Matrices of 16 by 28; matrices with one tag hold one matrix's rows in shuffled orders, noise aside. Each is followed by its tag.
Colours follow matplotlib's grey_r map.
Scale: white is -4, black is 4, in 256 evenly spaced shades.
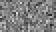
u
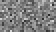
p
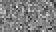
u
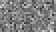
p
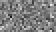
p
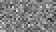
u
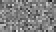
u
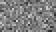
u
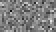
p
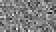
u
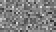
u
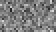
p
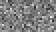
p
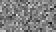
u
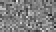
u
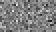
u
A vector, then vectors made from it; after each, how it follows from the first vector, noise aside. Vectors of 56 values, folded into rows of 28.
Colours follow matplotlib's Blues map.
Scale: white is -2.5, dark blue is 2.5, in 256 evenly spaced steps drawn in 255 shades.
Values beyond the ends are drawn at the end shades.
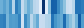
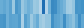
shrunk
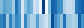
copied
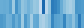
shrunk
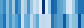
copied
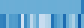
partly zeroed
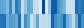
copied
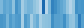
shrunk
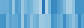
shrunk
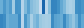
shrunk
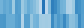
shrunk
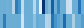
partly zeroed
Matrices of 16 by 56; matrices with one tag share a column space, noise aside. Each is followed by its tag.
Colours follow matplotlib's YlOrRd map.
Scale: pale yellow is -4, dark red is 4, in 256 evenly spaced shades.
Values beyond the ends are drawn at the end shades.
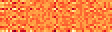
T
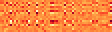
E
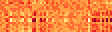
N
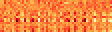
N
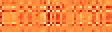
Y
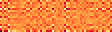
T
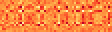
Y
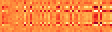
Y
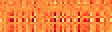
N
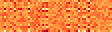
T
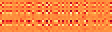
E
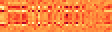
Y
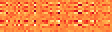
E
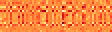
Y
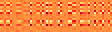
E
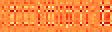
Y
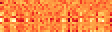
N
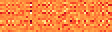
E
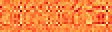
Y
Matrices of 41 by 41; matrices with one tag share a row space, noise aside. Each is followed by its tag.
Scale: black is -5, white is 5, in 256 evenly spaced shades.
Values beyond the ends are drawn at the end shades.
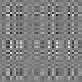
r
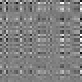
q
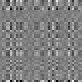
r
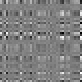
q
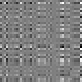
q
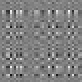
r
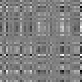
q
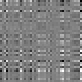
q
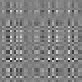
r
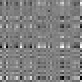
q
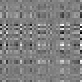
q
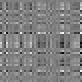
q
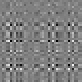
r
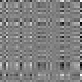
q
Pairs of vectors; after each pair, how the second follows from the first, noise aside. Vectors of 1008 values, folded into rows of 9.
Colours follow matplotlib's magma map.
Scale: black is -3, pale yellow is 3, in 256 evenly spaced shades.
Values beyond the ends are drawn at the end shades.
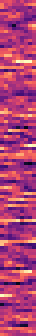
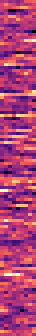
reversed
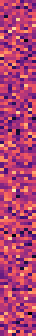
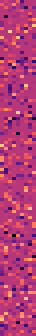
partly zeroed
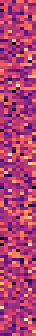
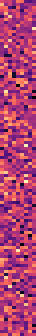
reversed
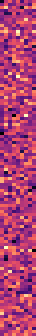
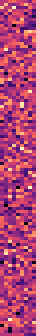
wrapped around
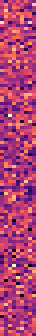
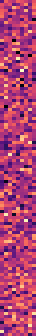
reversed
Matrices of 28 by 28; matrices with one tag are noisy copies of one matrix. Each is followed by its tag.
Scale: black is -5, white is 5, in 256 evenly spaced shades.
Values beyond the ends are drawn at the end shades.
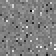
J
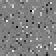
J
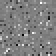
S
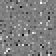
S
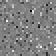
J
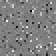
J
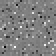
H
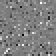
S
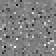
H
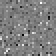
S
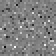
H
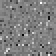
S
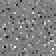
H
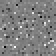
H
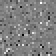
S
